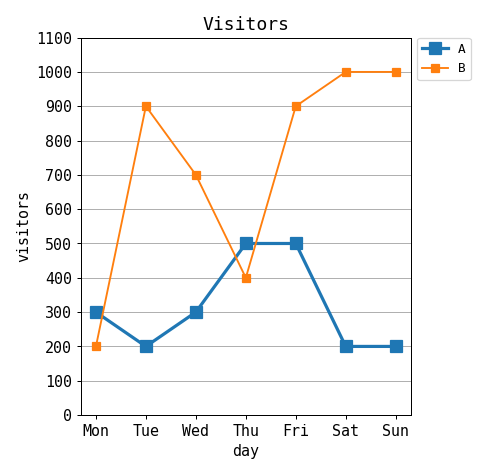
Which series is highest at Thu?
A
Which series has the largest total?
B
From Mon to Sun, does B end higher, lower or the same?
higher
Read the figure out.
Title: Visitors
x-axis: day, ticks Mon Tue Wed Thu Fri Sat Sun
y-axis: visitors, ticks 0 100 200 300 400 500 600 700 800 900 1000 1100
Legend: A, B
Values:
A: 300 200 300 500 500 200 200
B: 200 900 700 400 900 1000 1000
